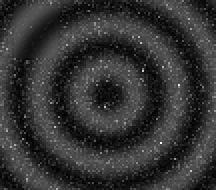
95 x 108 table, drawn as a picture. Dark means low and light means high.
Odd patch: calmer, in the top left. Rings: centred on the centre. Average level on the scale: 20%. Calmest part: top left. Slope: none. Seam: none.
